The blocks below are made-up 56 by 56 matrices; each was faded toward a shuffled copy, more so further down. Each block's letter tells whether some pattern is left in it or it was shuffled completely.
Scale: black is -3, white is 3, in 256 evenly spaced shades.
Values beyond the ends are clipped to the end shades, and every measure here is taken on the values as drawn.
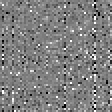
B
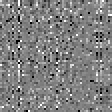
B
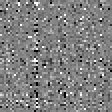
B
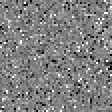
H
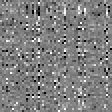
B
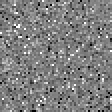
H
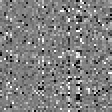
B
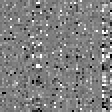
B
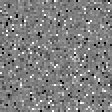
H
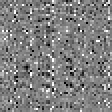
B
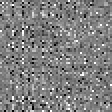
B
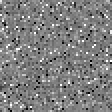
H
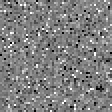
H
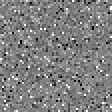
H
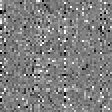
B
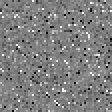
H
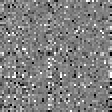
B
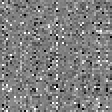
B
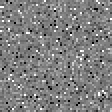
H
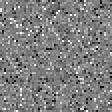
H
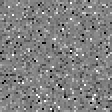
H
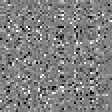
B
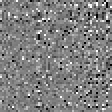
B
